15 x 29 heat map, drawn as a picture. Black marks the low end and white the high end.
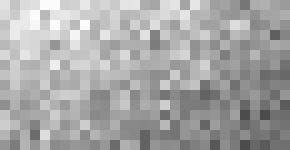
There are no regular stripes. The ninth with the highest average is the top left. The bottom right is the ninth with the lowest average. There is an overall slope up to the top left. The histogram is bell-shaped. The grain is fine, like static.
